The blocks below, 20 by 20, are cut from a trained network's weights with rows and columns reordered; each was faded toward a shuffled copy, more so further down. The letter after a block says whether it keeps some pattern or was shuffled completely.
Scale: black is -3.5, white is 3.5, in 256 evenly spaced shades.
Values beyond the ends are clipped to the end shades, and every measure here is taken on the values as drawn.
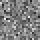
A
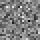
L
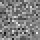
A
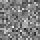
L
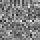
L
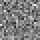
A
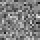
L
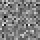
L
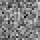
A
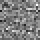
L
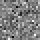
A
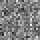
L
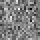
L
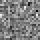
A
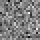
A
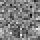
L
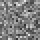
L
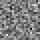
A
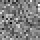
A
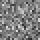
L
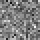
A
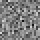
L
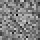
A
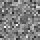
A
